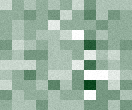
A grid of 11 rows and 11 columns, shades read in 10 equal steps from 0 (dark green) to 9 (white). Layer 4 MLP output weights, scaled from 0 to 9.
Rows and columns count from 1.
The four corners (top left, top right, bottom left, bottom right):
7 6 5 4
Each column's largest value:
7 7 7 6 8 7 9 9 9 8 6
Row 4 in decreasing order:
9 7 6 6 6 6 5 5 5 5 4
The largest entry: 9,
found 4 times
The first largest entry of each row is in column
1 6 5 7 2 8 7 8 1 8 2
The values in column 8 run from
0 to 9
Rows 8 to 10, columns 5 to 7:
7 7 4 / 3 6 4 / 6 5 5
